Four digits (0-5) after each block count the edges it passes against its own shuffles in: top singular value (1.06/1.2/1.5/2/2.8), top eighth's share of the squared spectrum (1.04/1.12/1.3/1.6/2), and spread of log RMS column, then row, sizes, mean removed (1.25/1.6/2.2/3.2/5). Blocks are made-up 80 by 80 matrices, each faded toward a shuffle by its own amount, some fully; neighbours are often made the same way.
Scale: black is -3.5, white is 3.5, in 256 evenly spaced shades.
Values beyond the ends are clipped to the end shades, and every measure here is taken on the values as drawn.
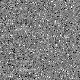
3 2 1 0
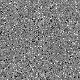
3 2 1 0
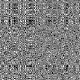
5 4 3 3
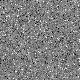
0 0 0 0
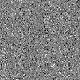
4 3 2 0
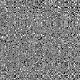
4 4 2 2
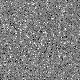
2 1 0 0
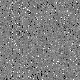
3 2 1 0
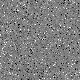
1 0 0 0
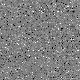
3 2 0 0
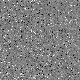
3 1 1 0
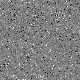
2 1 0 0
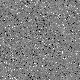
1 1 0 0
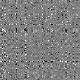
4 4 3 2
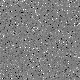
0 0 0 0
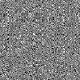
4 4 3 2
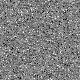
0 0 0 0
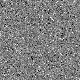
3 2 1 0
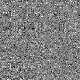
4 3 2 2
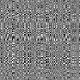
5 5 4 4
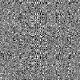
4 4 3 2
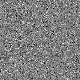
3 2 1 0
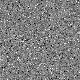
0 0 0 0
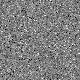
0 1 0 0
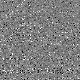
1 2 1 3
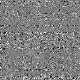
2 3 2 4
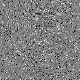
3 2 0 0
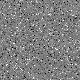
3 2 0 0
